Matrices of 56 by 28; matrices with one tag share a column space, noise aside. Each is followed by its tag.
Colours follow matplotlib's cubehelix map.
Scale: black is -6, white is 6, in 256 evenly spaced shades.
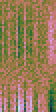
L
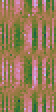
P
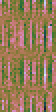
P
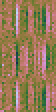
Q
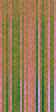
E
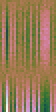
L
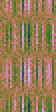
P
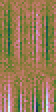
L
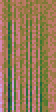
E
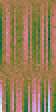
L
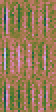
Q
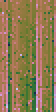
E
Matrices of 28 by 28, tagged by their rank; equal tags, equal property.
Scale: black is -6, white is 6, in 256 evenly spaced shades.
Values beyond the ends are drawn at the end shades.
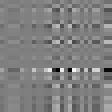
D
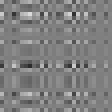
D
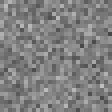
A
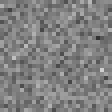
A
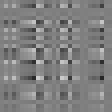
D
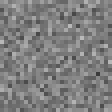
A
